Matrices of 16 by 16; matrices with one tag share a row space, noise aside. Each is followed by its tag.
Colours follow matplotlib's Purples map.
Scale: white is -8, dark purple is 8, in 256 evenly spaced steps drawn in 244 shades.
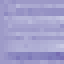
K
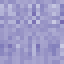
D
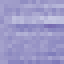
K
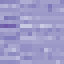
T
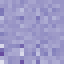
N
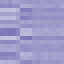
T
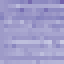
K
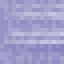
K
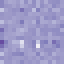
N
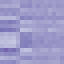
T
